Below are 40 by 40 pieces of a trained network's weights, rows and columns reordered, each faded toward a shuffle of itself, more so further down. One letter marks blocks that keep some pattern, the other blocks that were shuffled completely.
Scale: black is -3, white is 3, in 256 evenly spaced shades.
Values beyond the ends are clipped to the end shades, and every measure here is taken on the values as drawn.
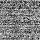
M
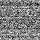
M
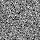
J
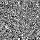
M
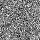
J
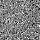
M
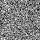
J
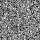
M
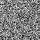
J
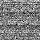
M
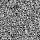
J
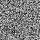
J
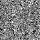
M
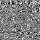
M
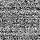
M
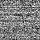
M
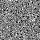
J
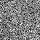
M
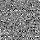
M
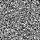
M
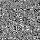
M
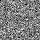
J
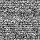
M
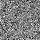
J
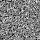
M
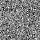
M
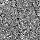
J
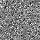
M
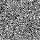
J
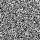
J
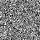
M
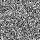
J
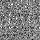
M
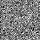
M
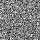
J
